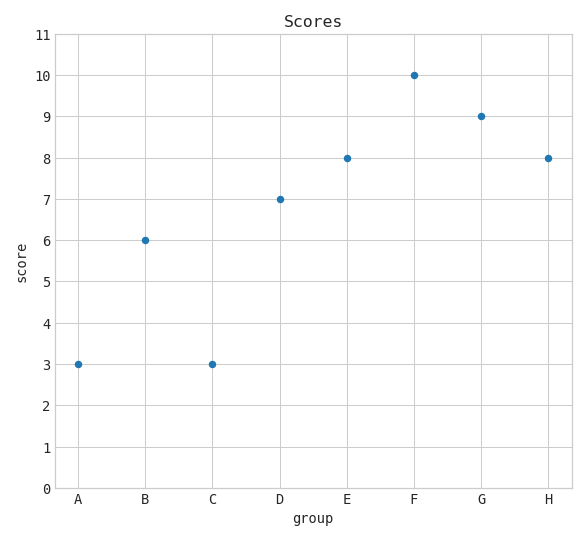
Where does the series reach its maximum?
F
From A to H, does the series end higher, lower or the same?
higher
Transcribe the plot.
Title: Scores
x-axis: group, ticks A B C D E F G H
y-axis: score, ticks 0 1 2 3 4 5 6 7 8 9 10 11
Values:
3 6 3 7 8 10 9 8
